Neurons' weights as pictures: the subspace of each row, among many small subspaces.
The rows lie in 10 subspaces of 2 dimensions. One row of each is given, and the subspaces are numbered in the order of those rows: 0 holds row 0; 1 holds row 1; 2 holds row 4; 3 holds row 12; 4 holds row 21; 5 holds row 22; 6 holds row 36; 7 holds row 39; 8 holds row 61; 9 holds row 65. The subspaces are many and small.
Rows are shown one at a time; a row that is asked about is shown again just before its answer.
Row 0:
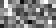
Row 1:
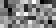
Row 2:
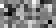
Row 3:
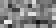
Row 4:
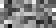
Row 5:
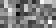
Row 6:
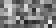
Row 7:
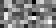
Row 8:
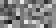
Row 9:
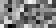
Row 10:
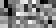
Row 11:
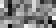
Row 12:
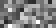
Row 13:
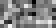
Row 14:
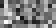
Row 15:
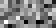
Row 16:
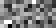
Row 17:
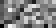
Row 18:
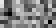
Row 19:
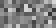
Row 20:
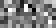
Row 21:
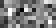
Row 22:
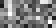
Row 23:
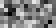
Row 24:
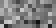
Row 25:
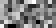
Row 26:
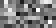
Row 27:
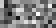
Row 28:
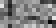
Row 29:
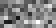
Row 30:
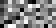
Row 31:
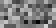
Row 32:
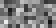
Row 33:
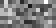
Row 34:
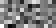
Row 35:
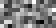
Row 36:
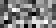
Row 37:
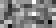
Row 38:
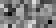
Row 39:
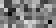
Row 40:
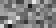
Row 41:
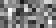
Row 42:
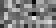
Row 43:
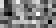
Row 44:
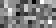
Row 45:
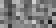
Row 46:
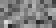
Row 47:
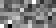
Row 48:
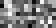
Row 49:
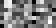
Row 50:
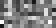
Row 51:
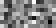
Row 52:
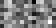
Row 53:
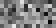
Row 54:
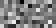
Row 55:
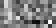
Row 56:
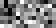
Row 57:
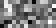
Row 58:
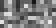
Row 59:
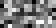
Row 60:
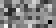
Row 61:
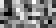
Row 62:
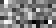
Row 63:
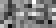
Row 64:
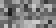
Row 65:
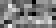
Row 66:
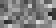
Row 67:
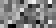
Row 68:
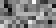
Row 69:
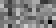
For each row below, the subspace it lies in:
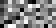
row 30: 4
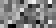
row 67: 3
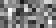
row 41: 4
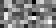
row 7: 6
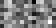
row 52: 6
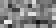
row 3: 9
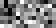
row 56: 0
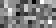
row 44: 1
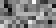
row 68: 0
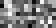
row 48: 2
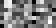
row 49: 6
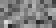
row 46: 5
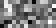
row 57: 0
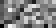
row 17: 4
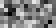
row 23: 7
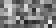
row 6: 2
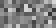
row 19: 3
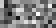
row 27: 8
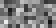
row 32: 4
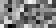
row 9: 3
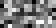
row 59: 2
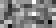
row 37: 9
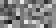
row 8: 0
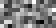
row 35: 2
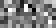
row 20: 3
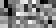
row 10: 1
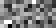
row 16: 0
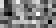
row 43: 8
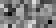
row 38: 7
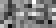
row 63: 9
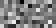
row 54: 4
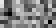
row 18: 8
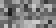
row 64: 7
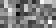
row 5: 1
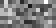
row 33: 0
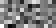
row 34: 4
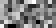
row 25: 3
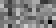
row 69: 5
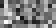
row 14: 8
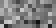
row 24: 2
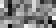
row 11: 5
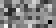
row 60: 7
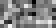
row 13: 9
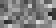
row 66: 5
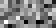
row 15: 5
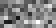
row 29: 2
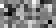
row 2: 7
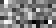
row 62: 6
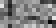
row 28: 5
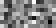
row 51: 6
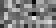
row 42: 6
